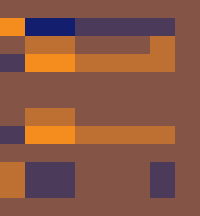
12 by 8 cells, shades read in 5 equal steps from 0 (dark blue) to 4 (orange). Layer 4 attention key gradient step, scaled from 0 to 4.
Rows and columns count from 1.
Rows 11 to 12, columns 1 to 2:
3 1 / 2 2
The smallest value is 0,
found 2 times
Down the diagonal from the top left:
2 0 3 3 2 2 2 2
